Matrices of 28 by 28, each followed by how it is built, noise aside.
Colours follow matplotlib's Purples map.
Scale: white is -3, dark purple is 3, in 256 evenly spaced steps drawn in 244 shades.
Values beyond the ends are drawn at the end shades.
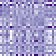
low rank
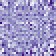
low rank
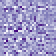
low rank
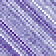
Toeplitz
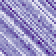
Toeplitz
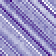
Toeplitz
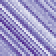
Toeplitz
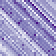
Toeplitz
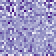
low rank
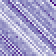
Toeplitz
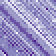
Toeplitz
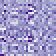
low rank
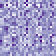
low rank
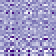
low rank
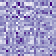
low rank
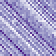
Toeplitz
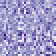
low rank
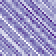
Toeplitz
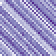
Toeplitz
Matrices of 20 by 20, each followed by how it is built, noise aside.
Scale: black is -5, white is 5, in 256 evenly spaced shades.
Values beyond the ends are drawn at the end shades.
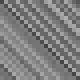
Toeplitz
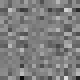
low rank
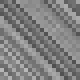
Toeplitz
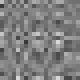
low rank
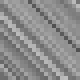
Toeplitz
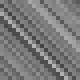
Toeplitz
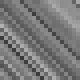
Toeplitz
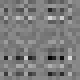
low rank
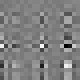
low rank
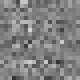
low rank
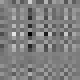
low rank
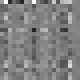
low rank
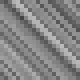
Toeplitz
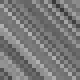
Toeplitz
